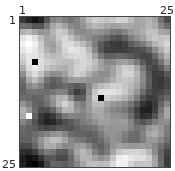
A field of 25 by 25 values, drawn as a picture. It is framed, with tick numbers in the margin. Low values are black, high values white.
The ninth with the lowest average is the bottom left. There are no regular stripes. The top left is the ninth with the highest average. No row or column stands out. Three lone cells stand out: one far higher and two far lower than their neighbours.
